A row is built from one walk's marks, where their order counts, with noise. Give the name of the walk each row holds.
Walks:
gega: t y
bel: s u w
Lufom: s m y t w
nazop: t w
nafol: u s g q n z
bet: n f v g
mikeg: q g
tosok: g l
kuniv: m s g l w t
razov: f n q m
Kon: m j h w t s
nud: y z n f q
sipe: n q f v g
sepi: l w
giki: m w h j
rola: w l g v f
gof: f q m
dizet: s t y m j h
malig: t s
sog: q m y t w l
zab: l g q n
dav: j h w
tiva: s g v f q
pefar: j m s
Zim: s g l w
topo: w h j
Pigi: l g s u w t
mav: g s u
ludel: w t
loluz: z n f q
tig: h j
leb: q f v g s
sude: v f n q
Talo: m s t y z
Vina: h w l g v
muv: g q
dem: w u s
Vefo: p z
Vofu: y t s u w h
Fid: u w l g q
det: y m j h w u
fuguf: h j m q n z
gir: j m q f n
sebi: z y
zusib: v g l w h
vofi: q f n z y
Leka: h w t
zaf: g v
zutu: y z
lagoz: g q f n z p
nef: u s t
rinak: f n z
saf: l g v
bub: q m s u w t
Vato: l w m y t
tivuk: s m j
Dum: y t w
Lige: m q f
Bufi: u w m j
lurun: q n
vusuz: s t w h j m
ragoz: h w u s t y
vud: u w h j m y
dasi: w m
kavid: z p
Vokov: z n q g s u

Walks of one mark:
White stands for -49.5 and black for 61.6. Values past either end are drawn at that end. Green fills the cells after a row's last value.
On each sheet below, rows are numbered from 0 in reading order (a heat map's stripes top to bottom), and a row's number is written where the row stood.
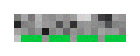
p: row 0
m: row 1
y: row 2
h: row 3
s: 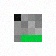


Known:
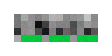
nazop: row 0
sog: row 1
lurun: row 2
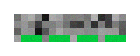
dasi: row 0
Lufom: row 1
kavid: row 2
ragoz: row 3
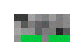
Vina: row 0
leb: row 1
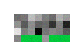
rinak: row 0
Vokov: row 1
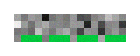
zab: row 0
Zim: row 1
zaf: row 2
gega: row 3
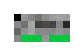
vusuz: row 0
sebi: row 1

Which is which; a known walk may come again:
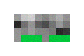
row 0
zutu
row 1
vofi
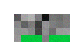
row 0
dem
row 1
tiva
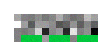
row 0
saf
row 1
giki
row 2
rinak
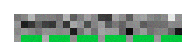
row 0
vud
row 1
kavid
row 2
kuniv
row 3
Vina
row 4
Talo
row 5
sipe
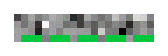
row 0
topo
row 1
sepi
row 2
ragoz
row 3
razov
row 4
Vofu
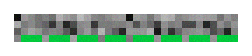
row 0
tivuk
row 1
Vokov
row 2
gega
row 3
gof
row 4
bel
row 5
sog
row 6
sebi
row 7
mikeg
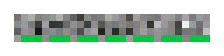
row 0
dasi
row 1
Fid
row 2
mav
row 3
bub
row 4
malig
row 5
rola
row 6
zab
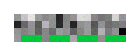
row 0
nud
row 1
zusib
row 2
Dum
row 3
bet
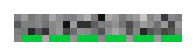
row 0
leb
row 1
nazop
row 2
Bufi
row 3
Lufom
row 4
lurun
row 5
muv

